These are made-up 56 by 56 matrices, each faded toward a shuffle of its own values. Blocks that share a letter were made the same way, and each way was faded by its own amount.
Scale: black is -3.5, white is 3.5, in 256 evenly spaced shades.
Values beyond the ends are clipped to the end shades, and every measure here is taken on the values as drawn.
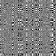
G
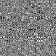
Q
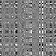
G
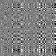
G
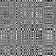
G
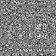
Q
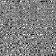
Q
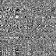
Q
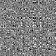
Q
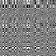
G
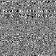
Q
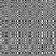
G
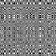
G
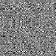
Q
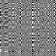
G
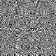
Q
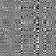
G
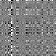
G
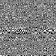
Q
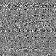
Q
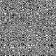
Q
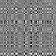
G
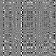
G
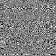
Q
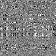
Q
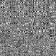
Q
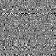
Q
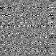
Q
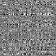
Q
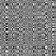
G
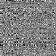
Q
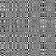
G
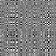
G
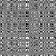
G
